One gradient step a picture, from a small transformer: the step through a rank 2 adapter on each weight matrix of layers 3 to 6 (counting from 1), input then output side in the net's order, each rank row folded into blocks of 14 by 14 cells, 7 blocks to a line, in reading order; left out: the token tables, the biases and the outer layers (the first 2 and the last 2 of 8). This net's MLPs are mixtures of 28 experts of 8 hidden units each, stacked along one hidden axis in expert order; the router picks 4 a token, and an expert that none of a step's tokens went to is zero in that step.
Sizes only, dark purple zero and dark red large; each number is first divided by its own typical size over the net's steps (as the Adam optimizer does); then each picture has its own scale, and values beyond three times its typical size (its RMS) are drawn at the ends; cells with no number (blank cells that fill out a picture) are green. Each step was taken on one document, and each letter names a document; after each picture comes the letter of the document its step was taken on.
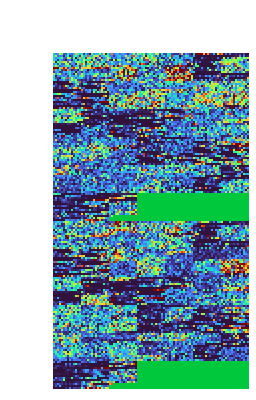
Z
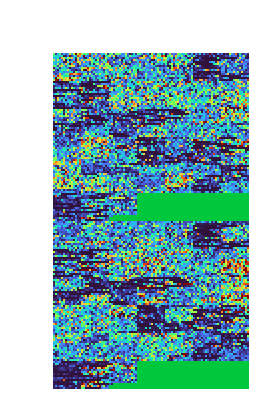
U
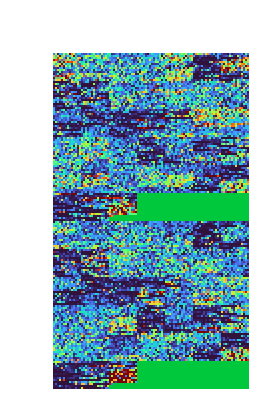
U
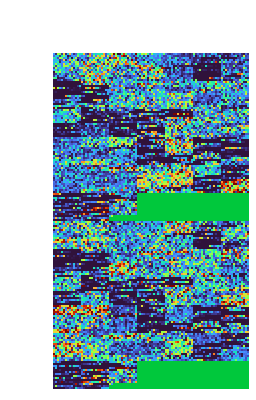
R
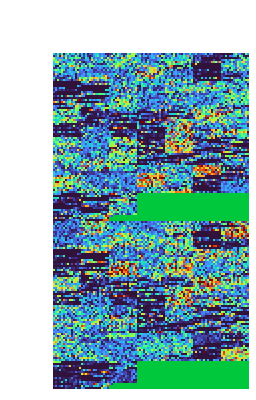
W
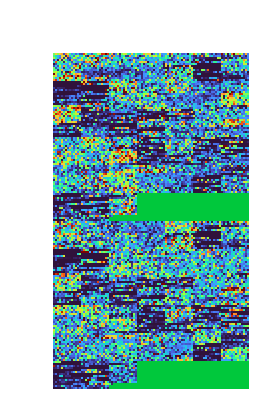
W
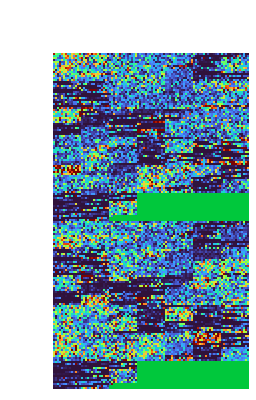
Z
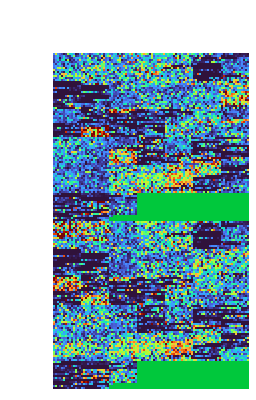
R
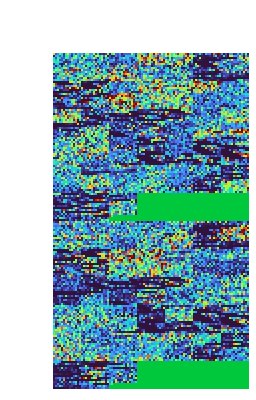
U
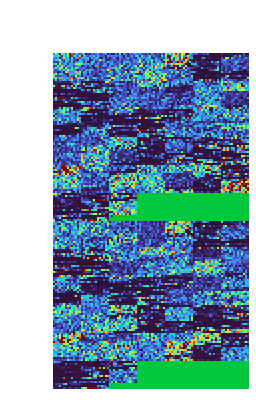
Z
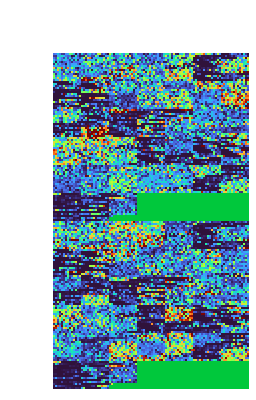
U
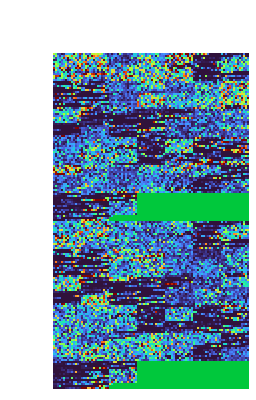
Z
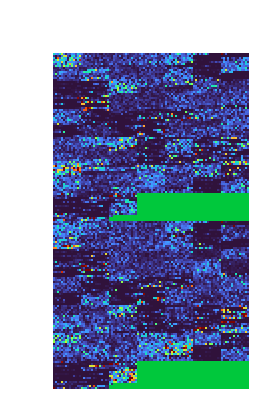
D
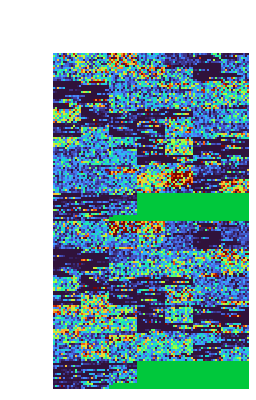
R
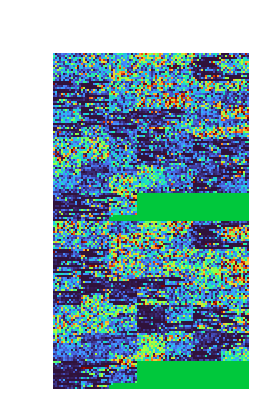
U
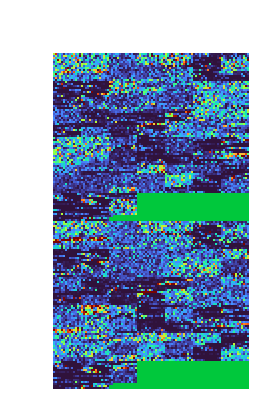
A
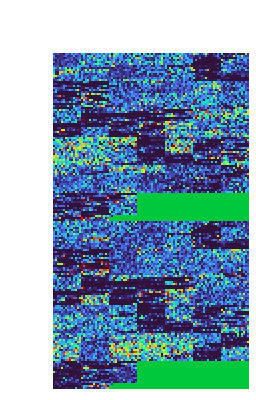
A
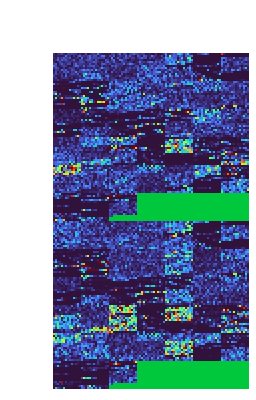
D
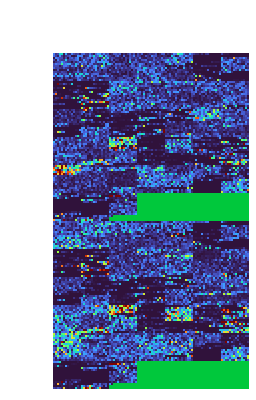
D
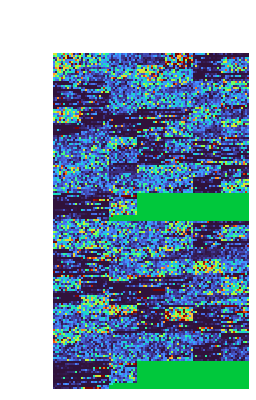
Z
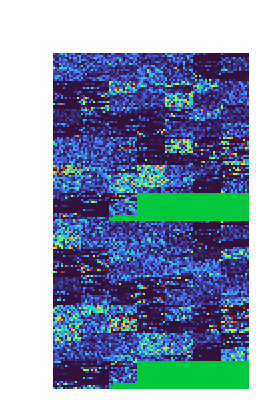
D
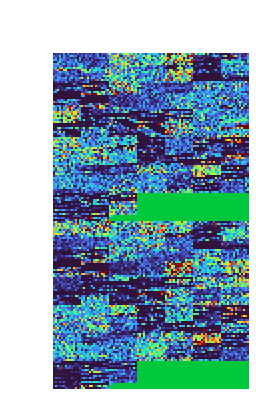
A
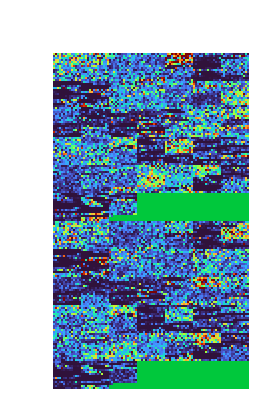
A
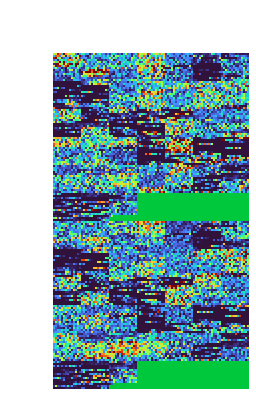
R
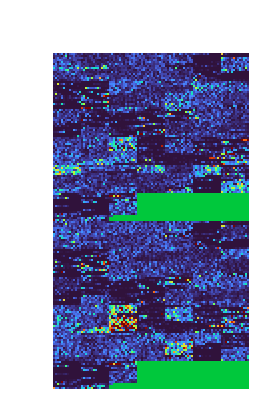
D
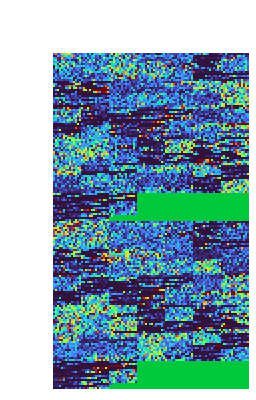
Z
